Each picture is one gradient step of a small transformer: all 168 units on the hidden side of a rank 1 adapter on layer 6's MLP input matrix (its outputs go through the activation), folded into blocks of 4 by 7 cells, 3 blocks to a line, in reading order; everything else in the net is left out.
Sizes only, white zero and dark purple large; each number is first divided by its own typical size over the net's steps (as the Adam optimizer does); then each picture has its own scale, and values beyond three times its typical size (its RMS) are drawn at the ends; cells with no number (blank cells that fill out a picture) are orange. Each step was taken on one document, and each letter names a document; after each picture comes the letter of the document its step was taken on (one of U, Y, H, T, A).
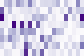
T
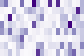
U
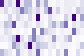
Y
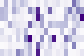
Y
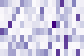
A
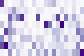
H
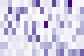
H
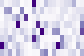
H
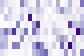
U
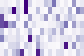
Y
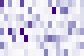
U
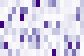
H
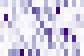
A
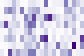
T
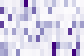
H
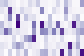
H
